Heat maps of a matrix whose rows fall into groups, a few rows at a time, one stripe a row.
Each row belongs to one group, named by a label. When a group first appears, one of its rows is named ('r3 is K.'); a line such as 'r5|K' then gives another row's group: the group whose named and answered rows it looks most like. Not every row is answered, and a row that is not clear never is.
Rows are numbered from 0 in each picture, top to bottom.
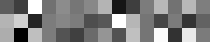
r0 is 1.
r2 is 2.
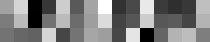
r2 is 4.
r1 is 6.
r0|6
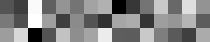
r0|1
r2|6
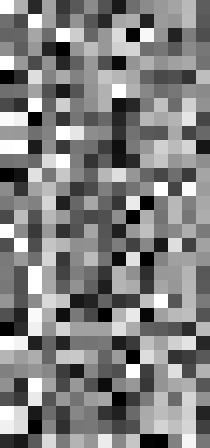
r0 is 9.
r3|2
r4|9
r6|2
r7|1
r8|9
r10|9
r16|9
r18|4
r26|4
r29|9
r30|9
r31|4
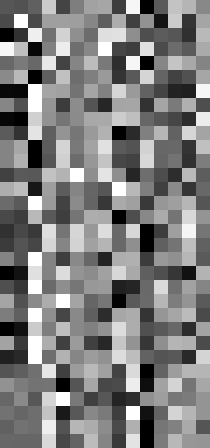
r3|6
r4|4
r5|6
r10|6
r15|1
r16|4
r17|4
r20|1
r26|4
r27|4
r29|4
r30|4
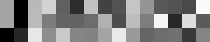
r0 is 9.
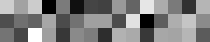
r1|4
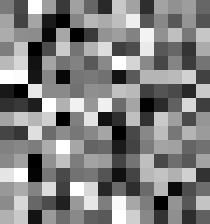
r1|2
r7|4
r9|1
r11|6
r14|2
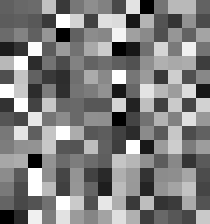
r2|2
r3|1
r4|9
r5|2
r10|4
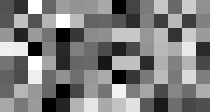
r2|2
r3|9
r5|1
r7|2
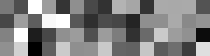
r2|9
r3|6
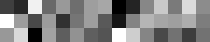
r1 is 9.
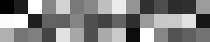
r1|9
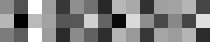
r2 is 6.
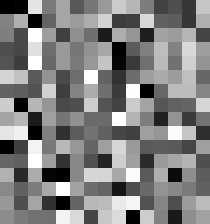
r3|1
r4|1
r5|9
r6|4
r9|9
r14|2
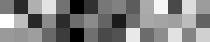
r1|9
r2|4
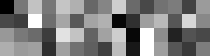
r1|1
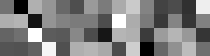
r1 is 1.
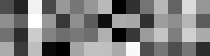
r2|1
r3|2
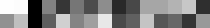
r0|9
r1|6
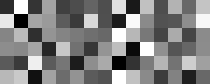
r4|1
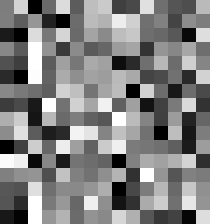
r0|6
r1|2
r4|1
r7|4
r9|2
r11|9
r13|1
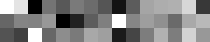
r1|2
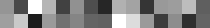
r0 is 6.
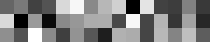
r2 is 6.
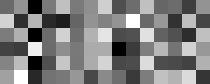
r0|6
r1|2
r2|6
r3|1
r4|6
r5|9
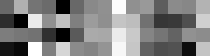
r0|2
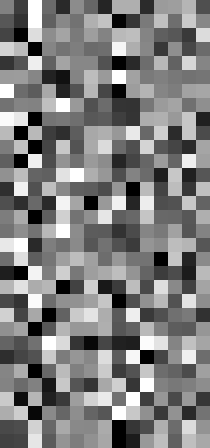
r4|1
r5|2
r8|9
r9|2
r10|6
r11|1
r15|6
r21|1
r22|2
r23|6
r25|4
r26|6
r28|2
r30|1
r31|1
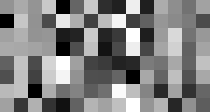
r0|4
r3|4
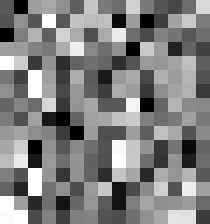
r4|9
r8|2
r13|1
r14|9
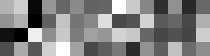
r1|6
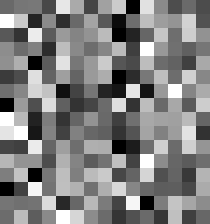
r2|1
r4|6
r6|4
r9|9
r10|1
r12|6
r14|4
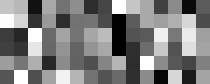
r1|9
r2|1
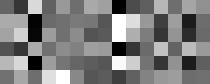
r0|1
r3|1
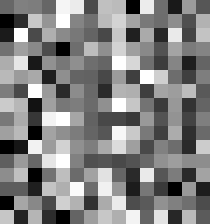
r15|2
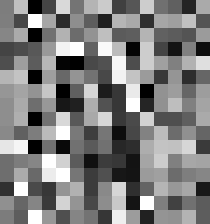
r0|6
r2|6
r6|4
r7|4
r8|6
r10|9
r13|9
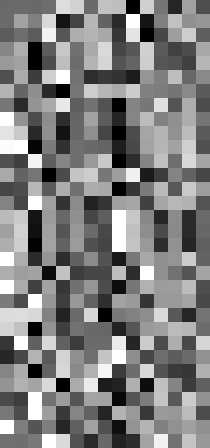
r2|4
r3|6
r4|6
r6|2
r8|9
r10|9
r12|2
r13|1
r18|9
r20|9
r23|9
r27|4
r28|1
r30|9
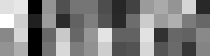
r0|9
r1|9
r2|6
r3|6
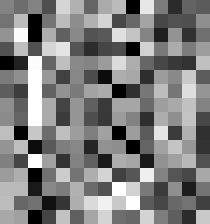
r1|6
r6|1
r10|9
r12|6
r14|2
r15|6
